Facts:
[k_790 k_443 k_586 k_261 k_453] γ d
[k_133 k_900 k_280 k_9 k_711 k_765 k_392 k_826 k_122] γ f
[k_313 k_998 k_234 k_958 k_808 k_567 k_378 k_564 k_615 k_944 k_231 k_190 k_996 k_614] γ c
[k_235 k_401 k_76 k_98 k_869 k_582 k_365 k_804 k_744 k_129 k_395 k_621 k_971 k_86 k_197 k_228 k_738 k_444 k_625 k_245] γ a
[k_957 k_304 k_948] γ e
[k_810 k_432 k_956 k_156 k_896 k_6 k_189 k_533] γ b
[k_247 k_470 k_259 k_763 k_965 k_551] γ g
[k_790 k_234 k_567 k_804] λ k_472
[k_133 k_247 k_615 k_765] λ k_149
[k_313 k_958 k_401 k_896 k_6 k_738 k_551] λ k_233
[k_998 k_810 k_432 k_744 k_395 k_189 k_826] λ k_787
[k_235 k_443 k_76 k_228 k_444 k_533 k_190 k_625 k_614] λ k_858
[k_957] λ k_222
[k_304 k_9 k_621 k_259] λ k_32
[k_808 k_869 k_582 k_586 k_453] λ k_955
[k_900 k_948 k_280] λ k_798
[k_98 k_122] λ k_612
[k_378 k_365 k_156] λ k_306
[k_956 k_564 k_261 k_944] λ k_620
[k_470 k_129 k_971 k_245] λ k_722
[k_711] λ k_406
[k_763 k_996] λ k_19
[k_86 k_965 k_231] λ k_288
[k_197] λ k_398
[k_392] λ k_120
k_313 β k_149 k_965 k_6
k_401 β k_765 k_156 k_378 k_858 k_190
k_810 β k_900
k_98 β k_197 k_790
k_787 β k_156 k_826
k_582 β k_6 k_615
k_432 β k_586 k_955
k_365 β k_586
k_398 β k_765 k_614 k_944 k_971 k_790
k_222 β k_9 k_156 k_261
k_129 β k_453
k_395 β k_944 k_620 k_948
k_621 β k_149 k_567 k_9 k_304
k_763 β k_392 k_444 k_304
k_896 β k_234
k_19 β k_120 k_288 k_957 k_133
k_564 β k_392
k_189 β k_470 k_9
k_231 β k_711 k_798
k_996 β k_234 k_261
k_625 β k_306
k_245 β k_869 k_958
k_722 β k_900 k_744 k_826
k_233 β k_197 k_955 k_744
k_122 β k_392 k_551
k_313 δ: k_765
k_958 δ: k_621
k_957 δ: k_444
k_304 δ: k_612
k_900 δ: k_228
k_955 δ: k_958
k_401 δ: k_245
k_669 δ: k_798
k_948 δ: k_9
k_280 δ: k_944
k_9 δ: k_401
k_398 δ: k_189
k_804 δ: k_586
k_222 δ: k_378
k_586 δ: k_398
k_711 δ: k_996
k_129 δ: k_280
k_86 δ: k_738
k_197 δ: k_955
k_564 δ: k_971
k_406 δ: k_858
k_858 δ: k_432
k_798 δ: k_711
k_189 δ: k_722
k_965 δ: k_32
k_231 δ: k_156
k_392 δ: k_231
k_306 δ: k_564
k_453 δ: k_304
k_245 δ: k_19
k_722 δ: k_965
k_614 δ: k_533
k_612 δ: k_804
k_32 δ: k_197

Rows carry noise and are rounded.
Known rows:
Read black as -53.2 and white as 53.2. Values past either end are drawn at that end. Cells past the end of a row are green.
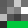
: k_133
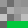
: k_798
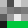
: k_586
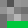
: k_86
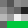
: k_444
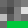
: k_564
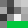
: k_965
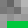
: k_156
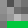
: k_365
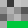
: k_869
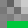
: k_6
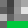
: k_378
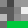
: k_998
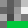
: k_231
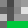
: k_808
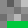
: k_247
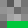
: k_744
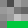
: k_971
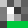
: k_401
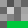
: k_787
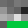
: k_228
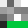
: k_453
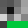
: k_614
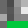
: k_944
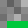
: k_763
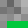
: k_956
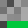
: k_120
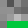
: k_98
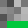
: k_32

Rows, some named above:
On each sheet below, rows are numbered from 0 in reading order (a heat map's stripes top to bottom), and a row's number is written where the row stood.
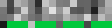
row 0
k_398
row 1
k_958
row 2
k_261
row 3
k_190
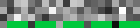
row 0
k_965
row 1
k_826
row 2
k_869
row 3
k_625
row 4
k_19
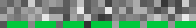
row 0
k_222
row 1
k_129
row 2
k_231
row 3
k_122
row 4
k_432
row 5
k_621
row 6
k_197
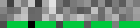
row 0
k_722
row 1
k_612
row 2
k_858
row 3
k_233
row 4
k_669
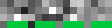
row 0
k_444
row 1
k_957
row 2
k_965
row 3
k_551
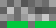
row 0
k_233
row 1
k_533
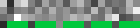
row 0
k_804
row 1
k_288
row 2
k_551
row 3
k_306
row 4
k_711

